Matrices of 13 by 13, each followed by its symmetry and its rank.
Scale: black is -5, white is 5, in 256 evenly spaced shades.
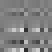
neither, rank one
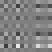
neither, rank one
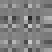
neither, rank one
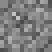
symmetric, full rank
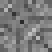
symmetric, full rank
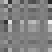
neither, rank one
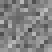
symmetric, full rank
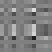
neither, rank one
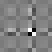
symmetric, rank one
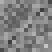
symmetric, full rank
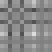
symmetric, rank one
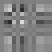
symmetric, rank one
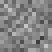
symmetric, full rank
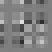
symmetric, rank one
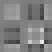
symmetric, rank one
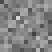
symmetric, full rank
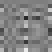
neither, rank two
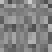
neither, rank two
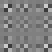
symmetric, rank one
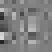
neither, rank two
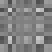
symmetric, rank one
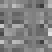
neither, rank two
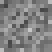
symmetric, full rank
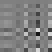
neither, rank one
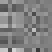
neither, rank two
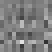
neither, rank two
